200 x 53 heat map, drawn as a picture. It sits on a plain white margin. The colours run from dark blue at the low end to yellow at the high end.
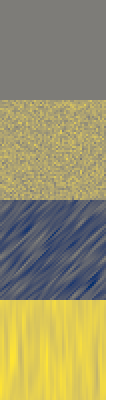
The table splits into 4 rows of 1 panel. Panel 1,1: middling, flat. Panel 2,1: high, fine-grained. Panel 3,1: low, slanting up to the right. Panel 4,1: very high, streaked downward, faint in contrast.
